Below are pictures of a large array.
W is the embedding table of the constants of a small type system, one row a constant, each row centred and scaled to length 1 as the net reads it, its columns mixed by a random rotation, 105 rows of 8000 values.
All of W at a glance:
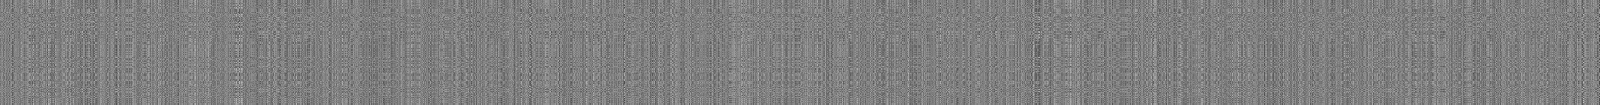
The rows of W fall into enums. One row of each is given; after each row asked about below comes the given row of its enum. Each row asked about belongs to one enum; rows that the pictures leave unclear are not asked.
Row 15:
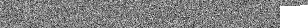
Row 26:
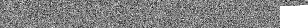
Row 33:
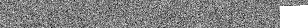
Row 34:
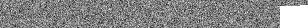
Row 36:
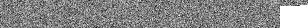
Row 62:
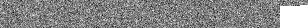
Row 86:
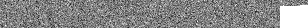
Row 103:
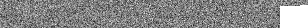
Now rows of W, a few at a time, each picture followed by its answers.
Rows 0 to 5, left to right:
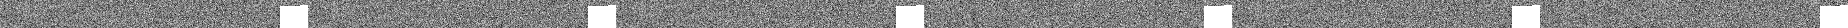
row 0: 103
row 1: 15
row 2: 103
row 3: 86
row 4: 103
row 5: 36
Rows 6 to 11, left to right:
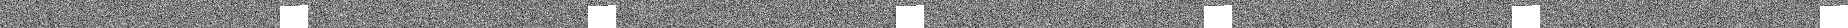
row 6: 86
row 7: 62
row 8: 103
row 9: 33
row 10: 33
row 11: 33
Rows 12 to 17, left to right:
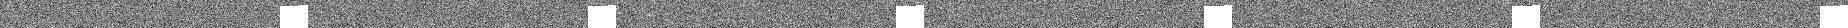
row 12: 26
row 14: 62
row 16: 36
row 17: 34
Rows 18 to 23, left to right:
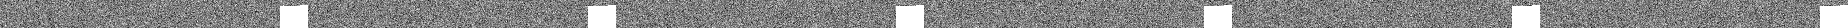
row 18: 86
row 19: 34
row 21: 26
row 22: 36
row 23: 33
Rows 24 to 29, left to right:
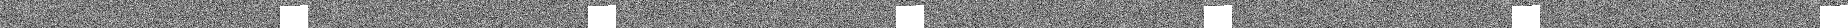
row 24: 103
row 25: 15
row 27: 33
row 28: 36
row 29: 36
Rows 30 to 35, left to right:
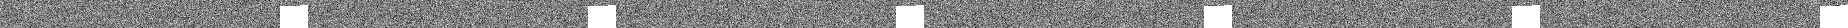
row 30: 15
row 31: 34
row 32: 34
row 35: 36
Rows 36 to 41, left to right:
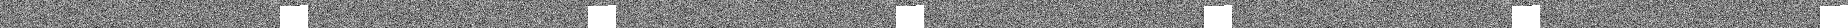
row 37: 34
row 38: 36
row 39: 103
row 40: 36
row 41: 103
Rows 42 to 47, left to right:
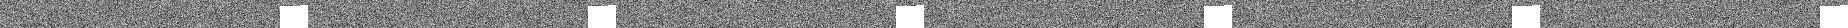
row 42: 33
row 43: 33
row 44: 36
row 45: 15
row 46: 15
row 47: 15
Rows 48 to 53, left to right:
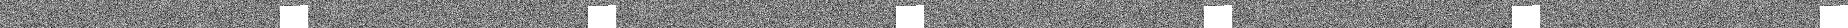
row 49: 103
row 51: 33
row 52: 15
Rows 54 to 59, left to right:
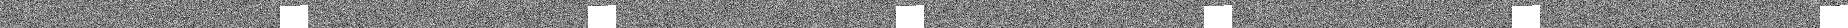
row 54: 15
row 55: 33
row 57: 34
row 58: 15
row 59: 36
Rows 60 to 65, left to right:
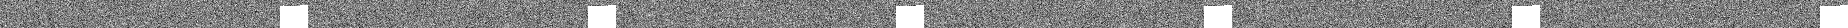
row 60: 86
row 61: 33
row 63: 33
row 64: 15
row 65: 15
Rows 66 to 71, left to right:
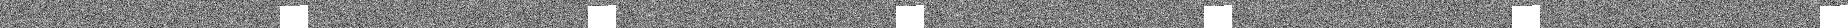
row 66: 34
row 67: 33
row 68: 62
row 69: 62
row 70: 103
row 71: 36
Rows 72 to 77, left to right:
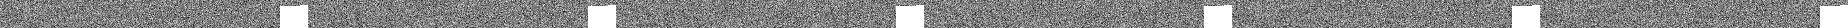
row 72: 15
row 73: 86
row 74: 33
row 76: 103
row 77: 103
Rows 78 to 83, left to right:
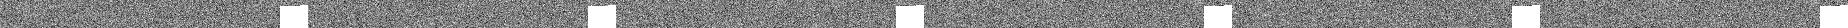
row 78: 103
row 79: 86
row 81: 36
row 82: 62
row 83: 36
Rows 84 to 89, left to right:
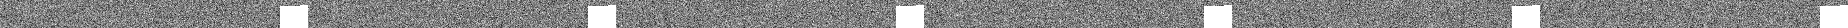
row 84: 103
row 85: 15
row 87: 62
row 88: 33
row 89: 34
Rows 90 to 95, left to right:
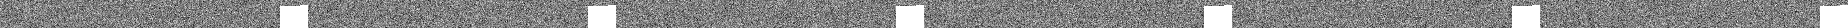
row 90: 15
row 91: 34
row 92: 33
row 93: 103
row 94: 15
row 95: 86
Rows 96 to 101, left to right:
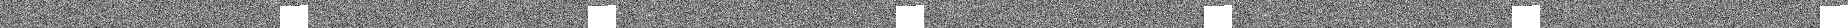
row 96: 36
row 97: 33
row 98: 62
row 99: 103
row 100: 62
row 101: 15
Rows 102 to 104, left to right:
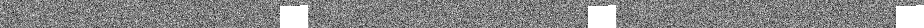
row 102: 62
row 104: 103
